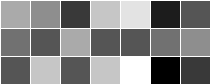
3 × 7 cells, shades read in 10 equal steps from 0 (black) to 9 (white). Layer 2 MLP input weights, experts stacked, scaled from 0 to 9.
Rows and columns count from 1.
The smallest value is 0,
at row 3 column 6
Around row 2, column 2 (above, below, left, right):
5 7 4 6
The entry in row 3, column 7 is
2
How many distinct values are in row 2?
4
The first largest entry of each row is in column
5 3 5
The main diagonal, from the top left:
6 3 3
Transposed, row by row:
6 4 3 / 5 3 7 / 2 6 3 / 7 3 7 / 8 3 9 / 1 4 0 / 3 5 2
